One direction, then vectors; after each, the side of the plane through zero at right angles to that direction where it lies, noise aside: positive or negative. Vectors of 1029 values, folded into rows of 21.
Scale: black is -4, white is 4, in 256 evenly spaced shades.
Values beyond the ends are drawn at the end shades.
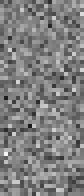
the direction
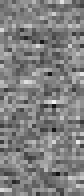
negative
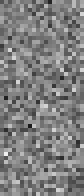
positive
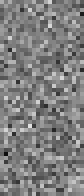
negative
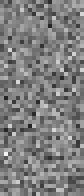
positive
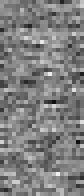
positive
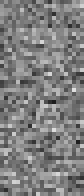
positive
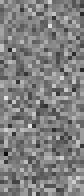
negative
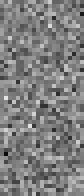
negative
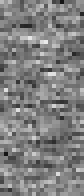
negative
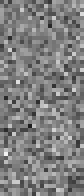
positive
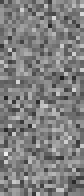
positive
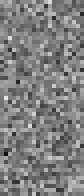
negative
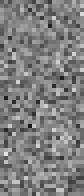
positive
